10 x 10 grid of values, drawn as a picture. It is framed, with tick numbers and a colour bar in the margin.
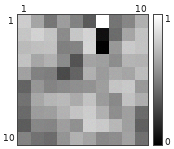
Roughest part: top middle. Average level on the scale: 60%. Odd patch: rougher, in the top middle. Slope: none.
